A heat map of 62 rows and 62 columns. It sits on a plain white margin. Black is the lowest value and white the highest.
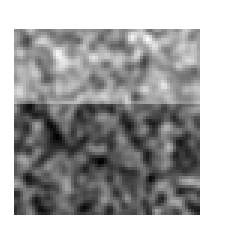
Grain: blotchy. Lone odd cells: none. Seam: horizontal, 40% of the way down, the top part higher.
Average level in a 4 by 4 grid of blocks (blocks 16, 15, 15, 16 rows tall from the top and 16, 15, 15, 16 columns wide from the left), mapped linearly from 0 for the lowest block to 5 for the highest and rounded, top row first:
4 5 4 5
3 3 3 3
0 0 0 1
0 1 0 1
